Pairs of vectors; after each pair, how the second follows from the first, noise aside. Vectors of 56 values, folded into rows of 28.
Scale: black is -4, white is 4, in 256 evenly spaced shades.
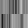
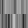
wrapped around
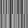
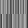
wrapped around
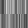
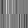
partly zeroed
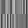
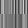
wrapped around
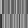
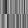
wrapped around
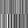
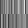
wrapped around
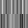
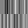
wrapped around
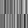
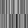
wrapped around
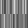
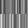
wrapped around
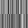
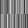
wrapped around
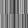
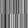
wrapped around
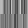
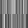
wrapped around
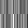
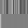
partly zeroed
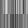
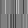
partly zeroed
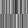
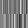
wrapped around
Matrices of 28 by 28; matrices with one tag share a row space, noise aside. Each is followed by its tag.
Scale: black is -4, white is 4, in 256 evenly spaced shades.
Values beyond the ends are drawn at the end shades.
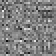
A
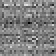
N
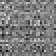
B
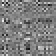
A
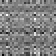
B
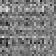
B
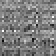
N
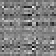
N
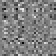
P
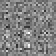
A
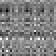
B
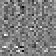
P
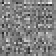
A
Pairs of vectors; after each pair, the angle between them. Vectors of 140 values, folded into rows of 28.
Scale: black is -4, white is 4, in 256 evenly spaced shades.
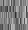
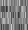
partly aligned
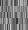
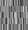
partly opposed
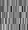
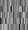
nearly parallel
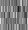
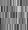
nearly opposite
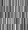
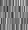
partly aligned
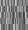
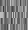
orthogonal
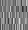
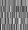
nearly parallel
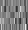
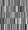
nearly opposite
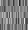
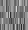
partly opposed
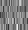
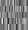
partly opposed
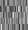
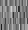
nearly opposite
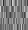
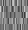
nearly parallel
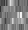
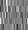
orthogonal
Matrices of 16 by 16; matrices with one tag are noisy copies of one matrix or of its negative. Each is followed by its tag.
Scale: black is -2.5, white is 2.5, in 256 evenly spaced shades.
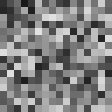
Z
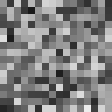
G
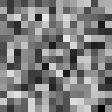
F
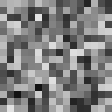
F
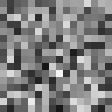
F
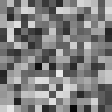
G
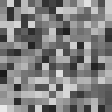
G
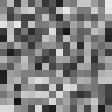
G
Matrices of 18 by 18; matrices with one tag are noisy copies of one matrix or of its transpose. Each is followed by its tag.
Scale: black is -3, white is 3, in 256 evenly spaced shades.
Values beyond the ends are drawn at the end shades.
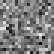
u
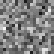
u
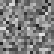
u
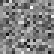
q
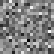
q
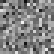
q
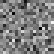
q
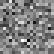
q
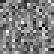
q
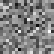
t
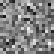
u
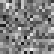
t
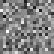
q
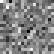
t
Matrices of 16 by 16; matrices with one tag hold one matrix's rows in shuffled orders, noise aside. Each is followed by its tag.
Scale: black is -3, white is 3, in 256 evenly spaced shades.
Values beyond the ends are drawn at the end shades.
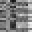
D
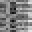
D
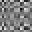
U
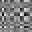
U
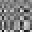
U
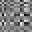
U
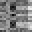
D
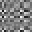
U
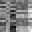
D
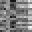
D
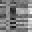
D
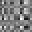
U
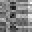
D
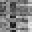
D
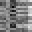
D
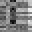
D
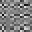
U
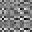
U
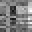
D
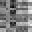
D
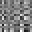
U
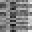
D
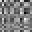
U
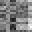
D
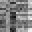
D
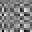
U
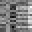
D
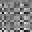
U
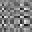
U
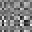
U
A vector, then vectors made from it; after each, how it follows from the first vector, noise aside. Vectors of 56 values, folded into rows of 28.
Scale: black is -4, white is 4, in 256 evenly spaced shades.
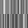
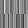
sign-scrambled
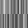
copied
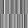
sign-scrambled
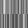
copied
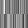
sign-scrambled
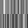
copied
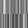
copied
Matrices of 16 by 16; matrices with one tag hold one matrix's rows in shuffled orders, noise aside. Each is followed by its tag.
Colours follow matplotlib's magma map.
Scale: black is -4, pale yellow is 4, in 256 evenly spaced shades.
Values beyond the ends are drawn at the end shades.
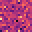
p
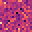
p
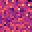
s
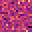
s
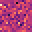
p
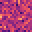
p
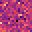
p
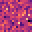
s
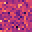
p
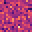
s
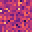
p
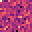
p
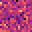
p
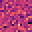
s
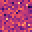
s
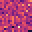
s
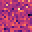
s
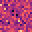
p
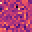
p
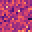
s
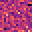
s
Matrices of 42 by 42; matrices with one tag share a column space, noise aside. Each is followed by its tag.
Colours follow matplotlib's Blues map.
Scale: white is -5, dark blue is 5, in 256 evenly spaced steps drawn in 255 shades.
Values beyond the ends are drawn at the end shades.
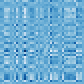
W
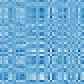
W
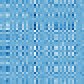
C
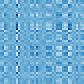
C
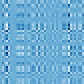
C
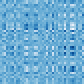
C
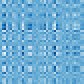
C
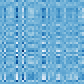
W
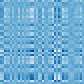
W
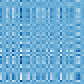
W
